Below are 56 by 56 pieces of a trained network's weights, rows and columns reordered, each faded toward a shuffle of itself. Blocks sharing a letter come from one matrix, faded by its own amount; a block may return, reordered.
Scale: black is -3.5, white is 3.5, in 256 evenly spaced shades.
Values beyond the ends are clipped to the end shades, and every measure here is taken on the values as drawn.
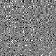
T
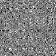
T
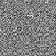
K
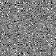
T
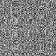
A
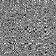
T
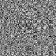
A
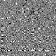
T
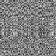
K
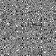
T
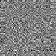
K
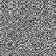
K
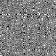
T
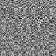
K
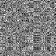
K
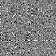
T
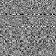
A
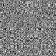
A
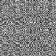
K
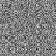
K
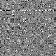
T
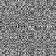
K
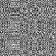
K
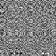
K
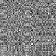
K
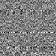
A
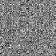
A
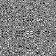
T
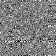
T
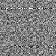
A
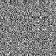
A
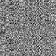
A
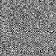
A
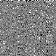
T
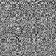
A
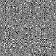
T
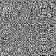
A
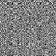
A
